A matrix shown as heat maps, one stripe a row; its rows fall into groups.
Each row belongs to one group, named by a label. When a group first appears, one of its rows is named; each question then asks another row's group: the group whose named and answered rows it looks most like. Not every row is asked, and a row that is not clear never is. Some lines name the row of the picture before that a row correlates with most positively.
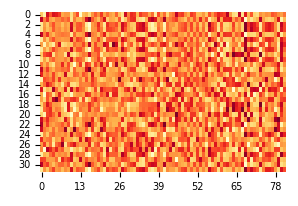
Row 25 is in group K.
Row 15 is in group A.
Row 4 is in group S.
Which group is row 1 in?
S
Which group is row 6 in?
K
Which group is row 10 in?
K
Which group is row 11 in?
S
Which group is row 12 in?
A
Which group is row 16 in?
K
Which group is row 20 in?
K
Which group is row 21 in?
A
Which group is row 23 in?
A
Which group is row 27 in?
K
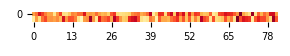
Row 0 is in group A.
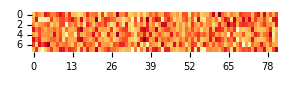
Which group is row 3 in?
S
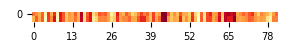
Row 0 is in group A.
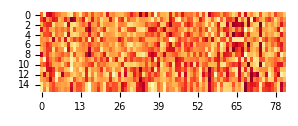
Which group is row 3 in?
S
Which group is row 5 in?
A
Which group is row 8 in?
S
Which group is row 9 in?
K
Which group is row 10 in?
A
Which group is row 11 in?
K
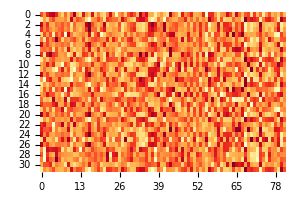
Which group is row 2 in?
S
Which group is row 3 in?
S
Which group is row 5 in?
K
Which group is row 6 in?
S
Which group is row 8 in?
K
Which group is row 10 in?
A
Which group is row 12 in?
S
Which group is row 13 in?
K
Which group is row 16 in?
A
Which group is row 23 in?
A
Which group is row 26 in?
S
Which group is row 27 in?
K
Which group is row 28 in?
K
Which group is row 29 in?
K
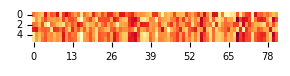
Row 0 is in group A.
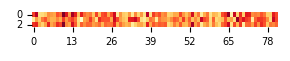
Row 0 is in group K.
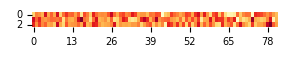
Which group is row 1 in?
S
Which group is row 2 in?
A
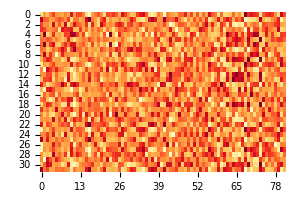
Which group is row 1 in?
S
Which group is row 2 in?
A
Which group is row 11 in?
K
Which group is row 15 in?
K
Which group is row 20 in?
K
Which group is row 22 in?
S
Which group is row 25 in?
S
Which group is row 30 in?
A
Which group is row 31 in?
S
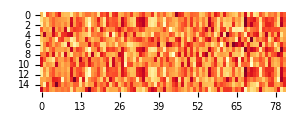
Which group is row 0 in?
K
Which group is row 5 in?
K
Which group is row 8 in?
A
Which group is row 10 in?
K
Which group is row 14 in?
K
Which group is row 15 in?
S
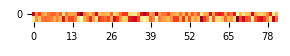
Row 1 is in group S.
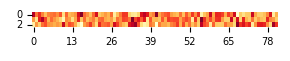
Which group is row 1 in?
K
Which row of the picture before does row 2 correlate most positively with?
1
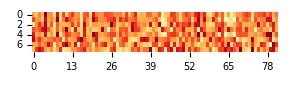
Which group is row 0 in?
A
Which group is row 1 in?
A
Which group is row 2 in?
A
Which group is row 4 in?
A
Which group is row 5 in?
S
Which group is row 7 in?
A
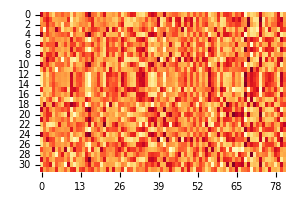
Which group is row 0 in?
S
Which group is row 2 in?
A
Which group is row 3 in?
K
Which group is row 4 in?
S
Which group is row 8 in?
K
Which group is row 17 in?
K
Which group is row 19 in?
S
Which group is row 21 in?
S
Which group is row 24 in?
S
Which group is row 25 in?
A
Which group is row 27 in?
A
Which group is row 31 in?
K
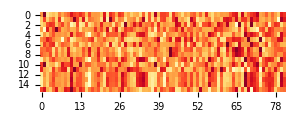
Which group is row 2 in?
K
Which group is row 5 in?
A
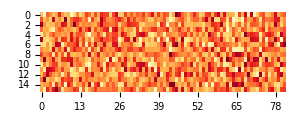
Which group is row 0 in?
K
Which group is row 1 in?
A
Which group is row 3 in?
K
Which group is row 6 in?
K
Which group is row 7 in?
A
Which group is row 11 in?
K
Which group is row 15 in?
K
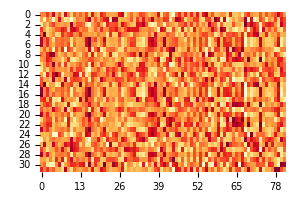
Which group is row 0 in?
A
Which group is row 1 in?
K
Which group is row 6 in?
S
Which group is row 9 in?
A
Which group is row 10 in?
A
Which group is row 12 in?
K
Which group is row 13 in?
A
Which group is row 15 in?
S
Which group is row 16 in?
S
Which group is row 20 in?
S
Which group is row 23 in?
S
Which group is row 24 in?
K
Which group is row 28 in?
S
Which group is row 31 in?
A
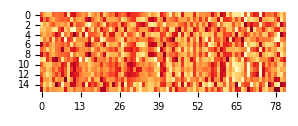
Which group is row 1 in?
S
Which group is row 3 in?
K
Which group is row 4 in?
K
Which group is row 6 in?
S
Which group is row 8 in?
S
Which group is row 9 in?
K
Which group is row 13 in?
A
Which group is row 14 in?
K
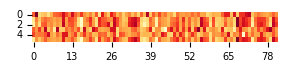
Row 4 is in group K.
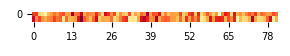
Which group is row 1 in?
S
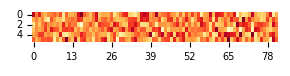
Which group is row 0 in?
S
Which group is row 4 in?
A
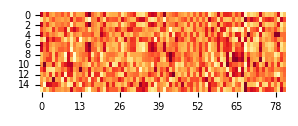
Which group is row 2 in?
S
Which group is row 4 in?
A
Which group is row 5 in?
K
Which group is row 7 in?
S
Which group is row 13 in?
A
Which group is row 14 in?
K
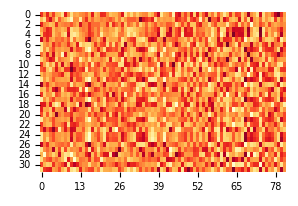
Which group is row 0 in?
A
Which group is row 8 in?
A
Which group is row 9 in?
K
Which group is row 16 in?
K
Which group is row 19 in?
A
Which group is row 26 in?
S
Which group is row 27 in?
A
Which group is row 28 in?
K
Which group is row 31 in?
A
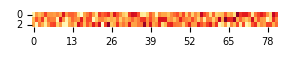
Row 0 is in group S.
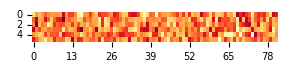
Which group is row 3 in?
S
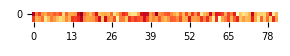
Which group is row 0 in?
S
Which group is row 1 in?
K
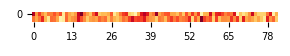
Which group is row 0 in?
S
